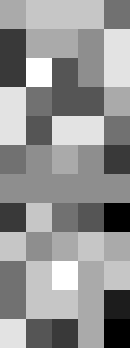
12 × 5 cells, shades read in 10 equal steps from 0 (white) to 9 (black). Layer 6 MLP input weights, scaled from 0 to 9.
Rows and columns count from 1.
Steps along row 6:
down down up up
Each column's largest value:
7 6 7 6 9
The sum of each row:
14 18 18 21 14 23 20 29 14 12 20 26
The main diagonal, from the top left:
3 3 6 6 5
